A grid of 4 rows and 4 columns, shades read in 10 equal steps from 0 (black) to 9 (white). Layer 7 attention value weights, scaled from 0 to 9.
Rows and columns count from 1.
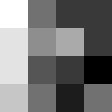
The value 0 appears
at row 3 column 4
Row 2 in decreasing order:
8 6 5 2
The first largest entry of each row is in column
1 1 1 1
